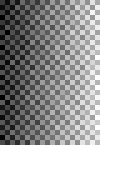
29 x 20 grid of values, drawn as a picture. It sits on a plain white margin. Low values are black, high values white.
The field is checkered. On average the colour sits 50% of the way up the scale. The field climbs toward the right.
